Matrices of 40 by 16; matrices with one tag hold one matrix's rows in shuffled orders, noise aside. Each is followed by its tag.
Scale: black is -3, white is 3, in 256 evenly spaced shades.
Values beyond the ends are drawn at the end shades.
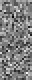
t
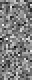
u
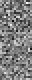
t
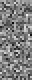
t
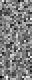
u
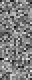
u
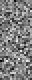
u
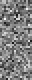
t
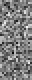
t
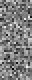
t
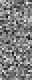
t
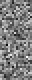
t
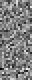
u
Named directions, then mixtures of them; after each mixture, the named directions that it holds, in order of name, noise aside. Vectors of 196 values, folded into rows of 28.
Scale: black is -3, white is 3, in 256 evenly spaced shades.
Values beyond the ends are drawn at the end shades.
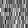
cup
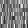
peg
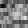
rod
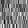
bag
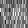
cup, rod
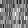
cup, rod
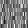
peg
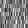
cup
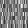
peg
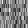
cup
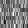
bag, cup, peg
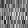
bag, cup, rod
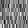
bag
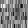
peg, rod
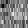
bag, peg, rod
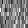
cup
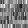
bag, peg, rod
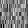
bag, cup, peg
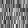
bag, cup, peg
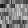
rod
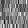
bag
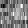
peg, rod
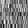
bag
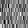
bag
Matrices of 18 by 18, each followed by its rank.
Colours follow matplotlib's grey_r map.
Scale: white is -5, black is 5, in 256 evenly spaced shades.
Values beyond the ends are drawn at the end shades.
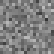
full rank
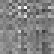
three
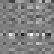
two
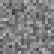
full rank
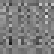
three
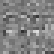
three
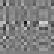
two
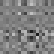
two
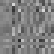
two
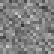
full rank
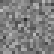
full rank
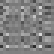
two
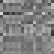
three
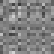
two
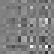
two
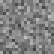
full rank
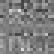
three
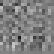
three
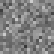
full rank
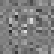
three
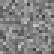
full rank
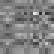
two
